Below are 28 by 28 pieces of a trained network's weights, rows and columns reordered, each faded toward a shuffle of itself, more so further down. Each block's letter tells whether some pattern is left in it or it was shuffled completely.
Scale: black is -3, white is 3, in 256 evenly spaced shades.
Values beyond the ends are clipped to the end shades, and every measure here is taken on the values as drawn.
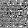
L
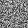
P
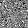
P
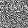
L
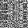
L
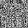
L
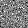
P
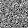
P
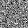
P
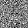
L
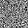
L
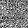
L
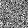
P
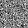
P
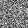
P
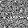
L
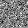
P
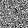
P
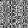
L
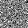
P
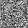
P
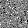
P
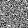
P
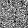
P
